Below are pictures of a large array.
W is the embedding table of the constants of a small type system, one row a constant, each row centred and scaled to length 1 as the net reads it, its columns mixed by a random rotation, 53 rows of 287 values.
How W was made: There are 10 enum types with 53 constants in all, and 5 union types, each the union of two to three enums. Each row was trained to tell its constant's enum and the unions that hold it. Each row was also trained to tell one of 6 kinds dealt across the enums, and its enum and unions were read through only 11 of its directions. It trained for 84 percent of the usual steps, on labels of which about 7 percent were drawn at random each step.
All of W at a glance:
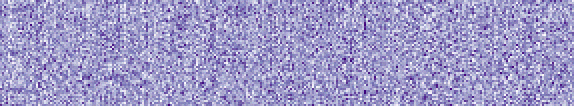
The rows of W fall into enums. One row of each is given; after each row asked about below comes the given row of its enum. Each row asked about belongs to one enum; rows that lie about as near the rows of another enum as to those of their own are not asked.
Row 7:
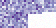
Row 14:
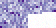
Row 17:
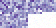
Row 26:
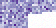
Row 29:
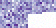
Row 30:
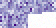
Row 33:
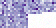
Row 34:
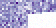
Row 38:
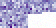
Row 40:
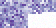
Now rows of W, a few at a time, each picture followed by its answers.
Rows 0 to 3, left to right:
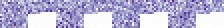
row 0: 34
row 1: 14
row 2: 29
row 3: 7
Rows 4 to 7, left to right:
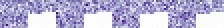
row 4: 7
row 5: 26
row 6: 40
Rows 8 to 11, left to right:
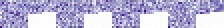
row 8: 14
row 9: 17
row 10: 26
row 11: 34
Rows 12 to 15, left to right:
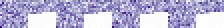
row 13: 14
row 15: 34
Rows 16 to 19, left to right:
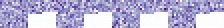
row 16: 29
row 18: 14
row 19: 29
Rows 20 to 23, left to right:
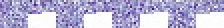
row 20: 38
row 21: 34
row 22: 26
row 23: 14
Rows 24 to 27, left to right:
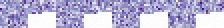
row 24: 30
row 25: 38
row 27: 33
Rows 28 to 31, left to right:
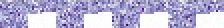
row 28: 14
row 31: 29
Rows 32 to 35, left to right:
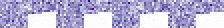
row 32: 34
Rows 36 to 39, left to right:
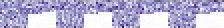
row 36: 26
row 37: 17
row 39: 38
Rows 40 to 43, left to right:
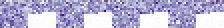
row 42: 38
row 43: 38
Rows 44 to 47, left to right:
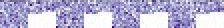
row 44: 26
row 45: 7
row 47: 34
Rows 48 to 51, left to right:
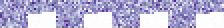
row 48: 33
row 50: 17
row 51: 7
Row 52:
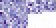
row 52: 26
